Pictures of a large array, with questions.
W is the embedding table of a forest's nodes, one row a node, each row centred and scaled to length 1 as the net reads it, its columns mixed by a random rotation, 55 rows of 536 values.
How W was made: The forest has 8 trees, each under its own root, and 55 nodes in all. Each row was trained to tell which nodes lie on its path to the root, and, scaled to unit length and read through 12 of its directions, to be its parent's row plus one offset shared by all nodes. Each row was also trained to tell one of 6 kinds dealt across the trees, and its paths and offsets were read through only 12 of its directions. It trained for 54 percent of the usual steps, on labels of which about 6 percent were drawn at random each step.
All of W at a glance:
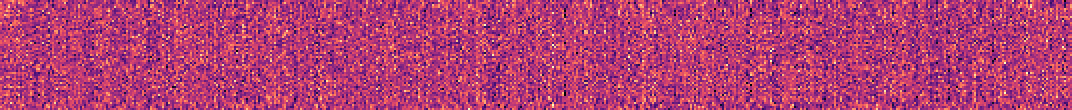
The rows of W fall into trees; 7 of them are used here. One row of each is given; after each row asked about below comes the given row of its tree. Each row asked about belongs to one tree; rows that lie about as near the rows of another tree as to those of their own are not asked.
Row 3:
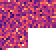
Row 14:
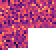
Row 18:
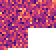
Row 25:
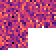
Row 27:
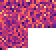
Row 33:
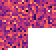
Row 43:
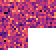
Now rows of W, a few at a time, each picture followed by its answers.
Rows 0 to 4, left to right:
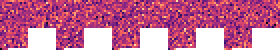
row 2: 3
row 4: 18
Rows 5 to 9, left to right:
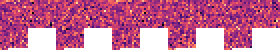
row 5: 43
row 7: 43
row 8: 3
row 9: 14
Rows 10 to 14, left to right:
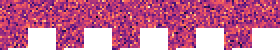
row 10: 25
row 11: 27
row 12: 25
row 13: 18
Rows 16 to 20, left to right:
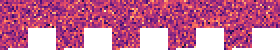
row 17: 33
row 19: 25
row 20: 27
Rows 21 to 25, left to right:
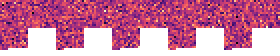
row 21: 25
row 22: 33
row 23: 25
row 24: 33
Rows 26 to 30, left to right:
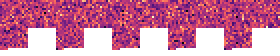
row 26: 18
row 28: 43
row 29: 14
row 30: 25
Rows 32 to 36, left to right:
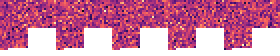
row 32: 18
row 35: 14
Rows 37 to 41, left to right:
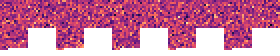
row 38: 3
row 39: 14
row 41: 25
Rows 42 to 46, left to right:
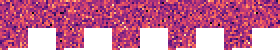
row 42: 18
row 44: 14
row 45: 18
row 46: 25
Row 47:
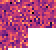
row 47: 43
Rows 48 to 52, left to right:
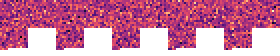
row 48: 3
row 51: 43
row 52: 33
